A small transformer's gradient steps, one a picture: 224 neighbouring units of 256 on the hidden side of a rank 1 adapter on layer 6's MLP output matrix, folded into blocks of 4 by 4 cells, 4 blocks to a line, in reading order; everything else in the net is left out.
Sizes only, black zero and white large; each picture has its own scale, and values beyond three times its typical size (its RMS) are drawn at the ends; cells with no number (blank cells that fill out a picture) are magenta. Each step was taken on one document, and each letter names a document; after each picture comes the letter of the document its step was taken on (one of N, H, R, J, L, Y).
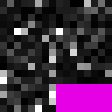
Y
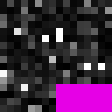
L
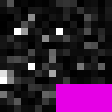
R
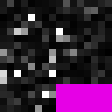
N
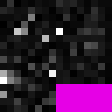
R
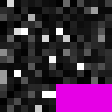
N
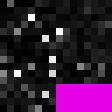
L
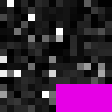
Y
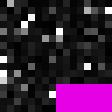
L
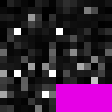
N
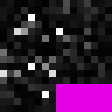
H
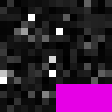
R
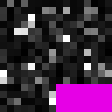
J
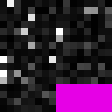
L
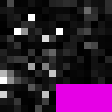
R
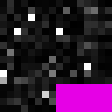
J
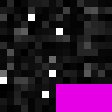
J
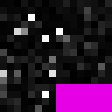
H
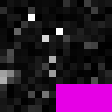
Y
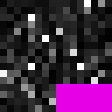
R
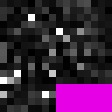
N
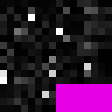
J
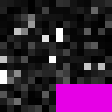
Y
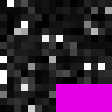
L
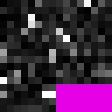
R
